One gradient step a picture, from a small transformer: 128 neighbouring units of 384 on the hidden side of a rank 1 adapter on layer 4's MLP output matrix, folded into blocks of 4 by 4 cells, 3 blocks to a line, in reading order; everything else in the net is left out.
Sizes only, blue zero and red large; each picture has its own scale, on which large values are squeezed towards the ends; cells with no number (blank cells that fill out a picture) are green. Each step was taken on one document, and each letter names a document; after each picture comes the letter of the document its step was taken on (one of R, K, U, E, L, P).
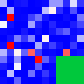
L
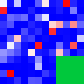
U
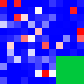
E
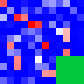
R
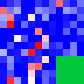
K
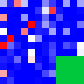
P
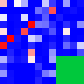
P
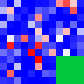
L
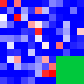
R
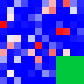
L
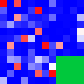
E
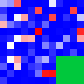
E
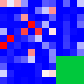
P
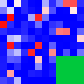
L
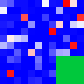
U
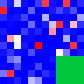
U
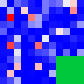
L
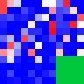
U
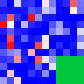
L
